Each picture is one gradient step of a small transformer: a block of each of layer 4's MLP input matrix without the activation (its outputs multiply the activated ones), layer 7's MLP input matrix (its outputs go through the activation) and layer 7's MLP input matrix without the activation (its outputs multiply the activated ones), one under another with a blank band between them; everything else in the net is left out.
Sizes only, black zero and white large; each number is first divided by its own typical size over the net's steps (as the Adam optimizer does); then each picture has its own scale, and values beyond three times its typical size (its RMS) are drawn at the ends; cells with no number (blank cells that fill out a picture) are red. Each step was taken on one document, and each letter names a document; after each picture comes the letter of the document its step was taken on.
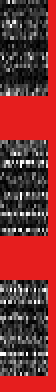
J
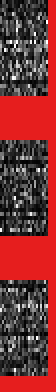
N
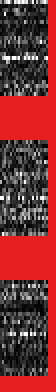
J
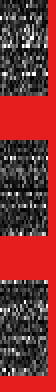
N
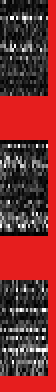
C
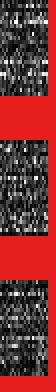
N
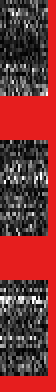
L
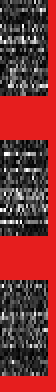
J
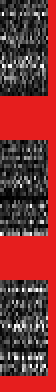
L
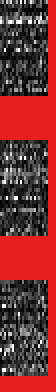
N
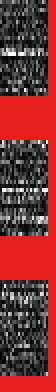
J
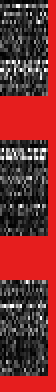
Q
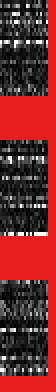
Q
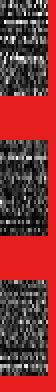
L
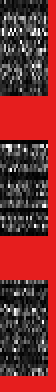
C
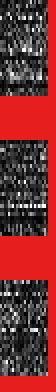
N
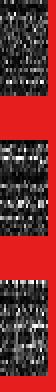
C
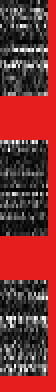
J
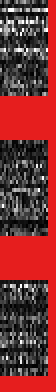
J
